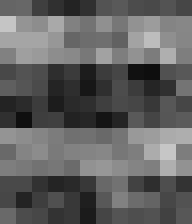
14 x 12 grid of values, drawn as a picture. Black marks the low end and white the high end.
Streaks run across, left to right. Overall the values sit about 40% of the way up the scale. Stripes running across repeat 2 times from top to bottom.
